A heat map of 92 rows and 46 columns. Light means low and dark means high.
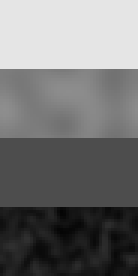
The table splits into 4 rows of 1 panel. Panel 1,1: very low, flat. Panel 2,1: middling, smooth, faint in contrast. Panel 3,1: high, flat. Panel 4,1: very high, blotchy, faint in contrast.
